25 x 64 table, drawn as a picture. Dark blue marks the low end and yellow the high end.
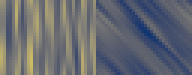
The table splits into one row of 2 panels. Panel 1,1: middling, streaked downward, strong in contrast. Panel 1,2: low, slanting down to the right.
